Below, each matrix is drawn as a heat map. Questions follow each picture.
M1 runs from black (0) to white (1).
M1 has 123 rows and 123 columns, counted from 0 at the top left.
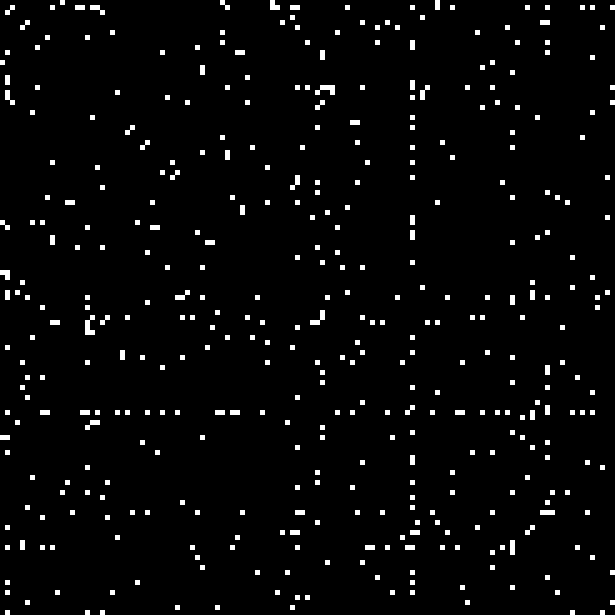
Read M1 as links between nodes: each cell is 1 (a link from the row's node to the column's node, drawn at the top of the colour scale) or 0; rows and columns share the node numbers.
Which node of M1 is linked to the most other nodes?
node 82
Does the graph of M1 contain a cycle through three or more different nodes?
yes
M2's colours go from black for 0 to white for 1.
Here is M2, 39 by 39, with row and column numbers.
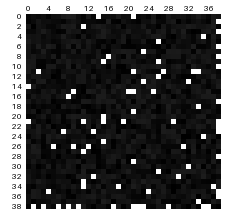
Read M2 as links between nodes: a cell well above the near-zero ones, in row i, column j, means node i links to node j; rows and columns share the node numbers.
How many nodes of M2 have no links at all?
0
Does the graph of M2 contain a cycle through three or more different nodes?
no
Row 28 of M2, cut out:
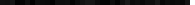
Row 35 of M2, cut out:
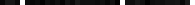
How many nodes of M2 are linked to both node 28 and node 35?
1
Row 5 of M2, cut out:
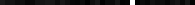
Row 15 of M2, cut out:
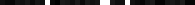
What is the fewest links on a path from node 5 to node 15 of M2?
3
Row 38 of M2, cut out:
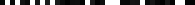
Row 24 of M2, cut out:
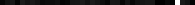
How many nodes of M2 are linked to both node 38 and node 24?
1
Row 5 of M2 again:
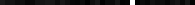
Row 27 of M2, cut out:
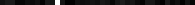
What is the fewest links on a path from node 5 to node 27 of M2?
6
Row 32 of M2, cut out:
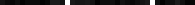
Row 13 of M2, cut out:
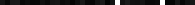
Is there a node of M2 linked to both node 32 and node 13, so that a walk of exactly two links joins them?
no
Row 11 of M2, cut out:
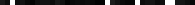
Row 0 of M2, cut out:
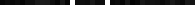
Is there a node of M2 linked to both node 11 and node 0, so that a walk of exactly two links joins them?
yes
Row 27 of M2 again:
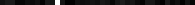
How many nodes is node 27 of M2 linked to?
1
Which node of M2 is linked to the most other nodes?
node 38
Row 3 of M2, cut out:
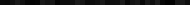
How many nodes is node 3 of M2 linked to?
1
